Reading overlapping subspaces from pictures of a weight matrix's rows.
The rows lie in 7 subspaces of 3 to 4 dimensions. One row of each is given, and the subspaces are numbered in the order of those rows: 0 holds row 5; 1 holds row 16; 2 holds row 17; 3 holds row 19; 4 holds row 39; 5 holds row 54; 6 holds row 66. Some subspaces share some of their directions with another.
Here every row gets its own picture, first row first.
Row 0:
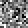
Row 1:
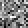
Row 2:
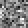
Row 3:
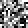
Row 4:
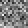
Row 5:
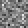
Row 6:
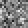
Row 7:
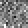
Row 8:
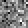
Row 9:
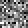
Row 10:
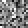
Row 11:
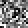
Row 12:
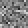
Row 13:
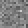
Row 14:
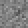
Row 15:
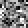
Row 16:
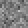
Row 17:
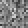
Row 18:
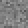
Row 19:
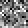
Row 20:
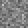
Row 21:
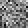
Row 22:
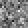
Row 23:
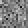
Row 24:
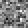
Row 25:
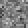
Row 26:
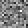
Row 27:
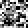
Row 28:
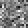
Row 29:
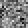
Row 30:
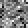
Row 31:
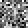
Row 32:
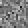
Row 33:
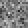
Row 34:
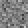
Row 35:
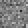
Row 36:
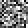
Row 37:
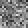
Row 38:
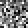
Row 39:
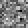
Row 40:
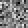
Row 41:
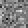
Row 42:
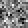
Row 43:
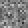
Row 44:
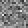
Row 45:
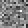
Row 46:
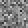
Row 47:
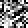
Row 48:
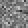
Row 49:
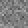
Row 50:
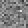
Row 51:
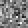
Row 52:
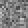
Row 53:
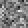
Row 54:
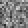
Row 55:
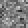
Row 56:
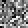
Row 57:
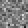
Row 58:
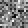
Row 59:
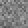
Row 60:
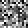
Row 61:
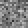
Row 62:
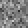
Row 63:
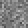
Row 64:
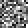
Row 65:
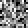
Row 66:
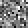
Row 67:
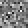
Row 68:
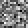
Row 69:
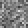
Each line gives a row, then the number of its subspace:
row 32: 6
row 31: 4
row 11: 2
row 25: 0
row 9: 3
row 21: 5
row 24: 4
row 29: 5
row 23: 6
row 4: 3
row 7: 5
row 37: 5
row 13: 1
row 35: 1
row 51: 5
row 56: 2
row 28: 2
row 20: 0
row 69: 5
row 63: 5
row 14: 5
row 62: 1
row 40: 2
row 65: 2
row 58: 2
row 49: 3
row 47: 0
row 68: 4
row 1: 5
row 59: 3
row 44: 3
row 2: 5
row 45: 1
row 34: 0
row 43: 4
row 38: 0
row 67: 6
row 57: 0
